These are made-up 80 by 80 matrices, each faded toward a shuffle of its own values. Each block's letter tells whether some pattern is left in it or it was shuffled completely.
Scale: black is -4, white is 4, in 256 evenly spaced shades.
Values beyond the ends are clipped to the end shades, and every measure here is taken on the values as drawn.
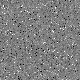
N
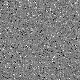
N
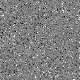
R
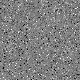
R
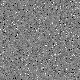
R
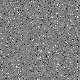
R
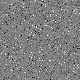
N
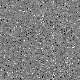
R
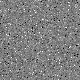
N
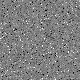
N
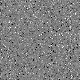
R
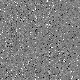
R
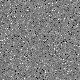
N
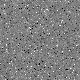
N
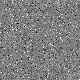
N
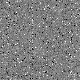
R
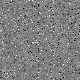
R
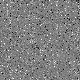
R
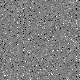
R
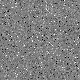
N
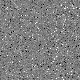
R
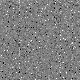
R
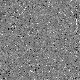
R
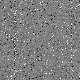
R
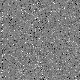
R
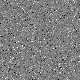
N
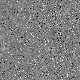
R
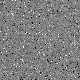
N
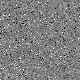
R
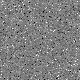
N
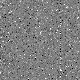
R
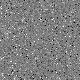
N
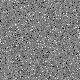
N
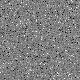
N
